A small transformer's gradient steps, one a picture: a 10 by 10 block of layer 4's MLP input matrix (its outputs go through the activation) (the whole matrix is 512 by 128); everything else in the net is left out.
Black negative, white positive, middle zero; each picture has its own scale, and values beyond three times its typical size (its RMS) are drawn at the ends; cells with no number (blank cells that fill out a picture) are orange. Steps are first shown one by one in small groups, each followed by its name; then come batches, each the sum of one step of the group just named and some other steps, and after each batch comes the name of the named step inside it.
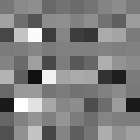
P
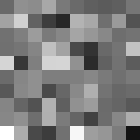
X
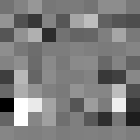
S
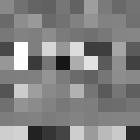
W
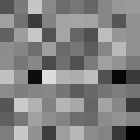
P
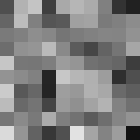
X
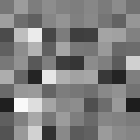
P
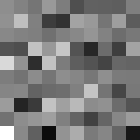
X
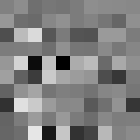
P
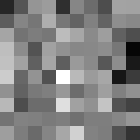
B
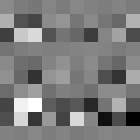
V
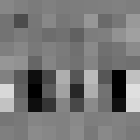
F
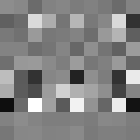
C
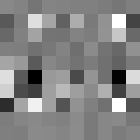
C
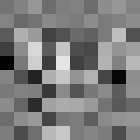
F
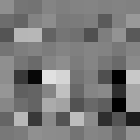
V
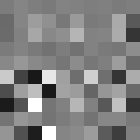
C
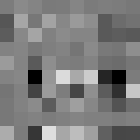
F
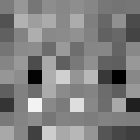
C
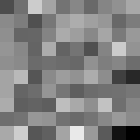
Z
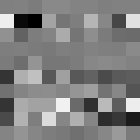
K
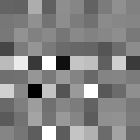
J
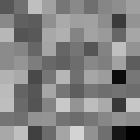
Z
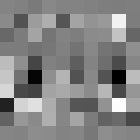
K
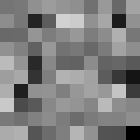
Z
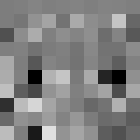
K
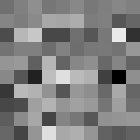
J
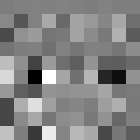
K
